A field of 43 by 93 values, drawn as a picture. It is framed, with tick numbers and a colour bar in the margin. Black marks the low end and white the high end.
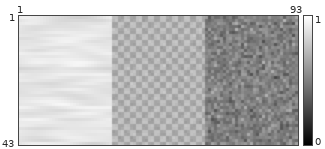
The table splits into one row of 3 panels. Panel 1,1: very high, streaked across, faint in contrast. Panel 1,2: high, checkered. Panel 1,3: middling, fine-grained.
